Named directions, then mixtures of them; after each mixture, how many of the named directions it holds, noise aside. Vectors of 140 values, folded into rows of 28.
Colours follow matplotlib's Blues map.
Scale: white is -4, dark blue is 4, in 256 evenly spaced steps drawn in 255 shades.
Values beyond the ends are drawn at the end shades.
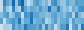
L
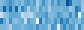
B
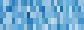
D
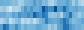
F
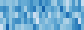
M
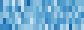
one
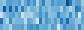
one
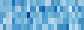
three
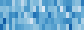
three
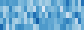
one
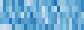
three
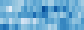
one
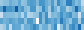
two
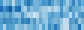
three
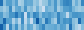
two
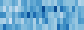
three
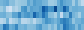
one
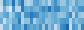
two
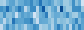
two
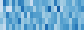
two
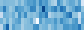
three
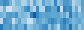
three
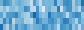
two
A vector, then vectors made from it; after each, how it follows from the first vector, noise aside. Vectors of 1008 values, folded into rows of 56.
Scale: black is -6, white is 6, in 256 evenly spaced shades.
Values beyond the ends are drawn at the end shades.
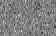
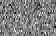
scaled up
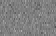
shrunk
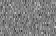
negated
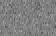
shrunk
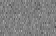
shrunk
